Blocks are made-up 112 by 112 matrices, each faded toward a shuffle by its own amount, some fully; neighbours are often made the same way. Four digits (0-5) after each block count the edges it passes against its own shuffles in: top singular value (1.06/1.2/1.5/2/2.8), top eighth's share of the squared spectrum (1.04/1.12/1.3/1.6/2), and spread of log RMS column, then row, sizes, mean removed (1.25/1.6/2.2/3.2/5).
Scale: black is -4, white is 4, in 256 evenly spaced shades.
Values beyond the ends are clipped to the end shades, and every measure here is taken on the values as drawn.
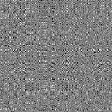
5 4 3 3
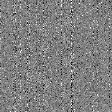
2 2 4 0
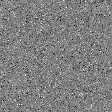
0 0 1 0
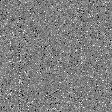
1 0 1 0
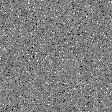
0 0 0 0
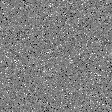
0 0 0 0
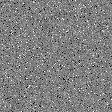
0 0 0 0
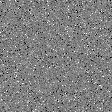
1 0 0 0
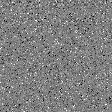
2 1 0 1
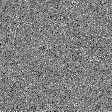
0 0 0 1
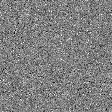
0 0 0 1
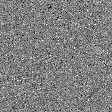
0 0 0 1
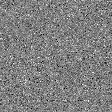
0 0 0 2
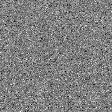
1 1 0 2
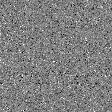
0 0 0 1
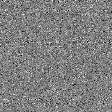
1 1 0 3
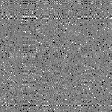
5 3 2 2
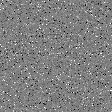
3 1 0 0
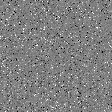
3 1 0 0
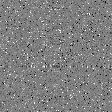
3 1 0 0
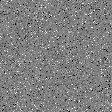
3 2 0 0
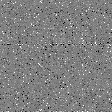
3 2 0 1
